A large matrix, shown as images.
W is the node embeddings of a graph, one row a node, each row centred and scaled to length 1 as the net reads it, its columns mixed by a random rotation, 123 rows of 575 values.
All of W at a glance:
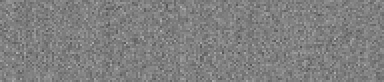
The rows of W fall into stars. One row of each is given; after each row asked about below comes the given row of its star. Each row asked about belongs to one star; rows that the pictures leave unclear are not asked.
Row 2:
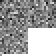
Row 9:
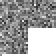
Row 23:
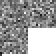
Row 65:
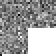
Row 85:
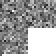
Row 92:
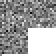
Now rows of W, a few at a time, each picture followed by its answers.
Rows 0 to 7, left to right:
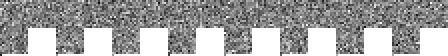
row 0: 85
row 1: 92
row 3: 23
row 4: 65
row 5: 92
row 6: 9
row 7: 9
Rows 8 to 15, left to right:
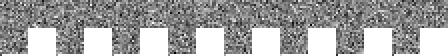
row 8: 92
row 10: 85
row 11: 85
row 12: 92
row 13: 2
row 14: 85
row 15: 92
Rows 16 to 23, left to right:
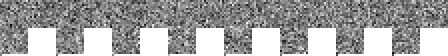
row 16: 92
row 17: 65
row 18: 9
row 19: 2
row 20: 23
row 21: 2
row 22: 23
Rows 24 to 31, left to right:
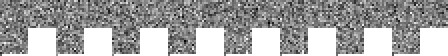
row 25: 2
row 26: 9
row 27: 23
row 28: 65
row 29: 65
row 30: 65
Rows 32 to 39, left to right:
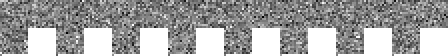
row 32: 9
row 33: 65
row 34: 9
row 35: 92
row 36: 92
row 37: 2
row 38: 65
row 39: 2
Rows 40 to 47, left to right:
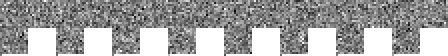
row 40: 85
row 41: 23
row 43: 2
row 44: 9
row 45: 65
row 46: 92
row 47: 92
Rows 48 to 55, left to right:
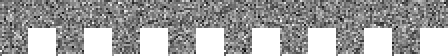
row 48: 92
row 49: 2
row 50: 9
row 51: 2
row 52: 92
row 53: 65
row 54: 92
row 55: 23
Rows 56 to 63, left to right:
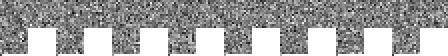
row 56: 65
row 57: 9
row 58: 65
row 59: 65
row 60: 2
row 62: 2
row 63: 65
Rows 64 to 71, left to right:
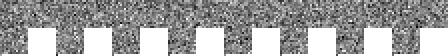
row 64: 65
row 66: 23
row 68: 85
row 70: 23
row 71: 85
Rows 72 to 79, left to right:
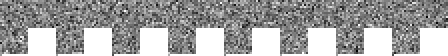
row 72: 65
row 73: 2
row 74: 85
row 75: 9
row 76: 85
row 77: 2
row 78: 92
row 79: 92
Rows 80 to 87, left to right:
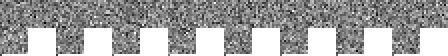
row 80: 65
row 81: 85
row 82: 65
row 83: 65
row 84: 23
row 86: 23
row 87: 92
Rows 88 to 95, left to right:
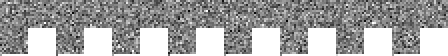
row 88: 9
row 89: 85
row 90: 9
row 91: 23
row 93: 92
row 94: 2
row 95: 2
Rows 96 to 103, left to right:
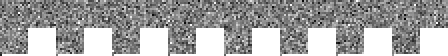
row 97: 23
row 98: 23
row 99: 65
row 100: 65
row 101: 2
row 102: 23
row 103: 9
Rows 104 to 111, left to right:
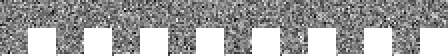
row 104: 2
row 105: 9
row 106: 92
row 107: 85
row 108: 9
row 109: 65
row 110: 9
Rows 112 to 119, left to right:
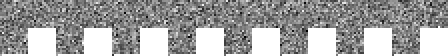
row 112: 2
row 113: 9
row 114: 65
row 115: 9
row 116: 85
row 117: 85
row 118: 9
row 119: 23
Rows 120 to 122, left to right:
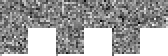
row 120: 92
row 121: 9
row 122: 85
